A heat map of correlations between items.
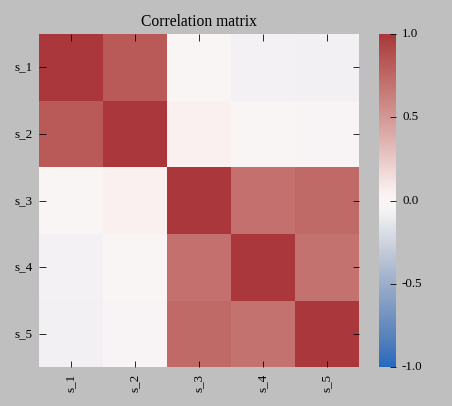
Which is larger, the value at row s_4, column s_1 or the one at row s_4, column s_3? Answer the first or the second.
the second
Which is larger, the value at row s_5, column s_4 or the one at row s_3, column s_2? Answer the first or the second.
the first
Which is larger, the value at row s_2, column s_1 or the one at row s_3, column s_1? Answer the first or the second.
the first
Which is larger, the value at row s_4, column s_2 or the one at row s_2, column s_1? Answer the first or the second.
the second
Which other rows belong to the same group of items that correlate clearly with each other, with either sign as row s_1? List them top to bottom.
s_2
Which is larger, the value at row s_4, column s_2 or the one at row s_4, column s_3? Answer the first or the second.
the second
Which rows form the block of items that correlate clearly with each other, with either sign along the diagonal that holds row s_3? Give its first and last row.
s_3 to s_5
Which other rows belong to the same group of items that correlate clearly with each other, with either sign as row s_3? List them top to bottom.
s_4, s_5
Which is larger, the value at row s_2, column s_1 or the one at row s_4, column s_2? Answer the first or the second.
the first
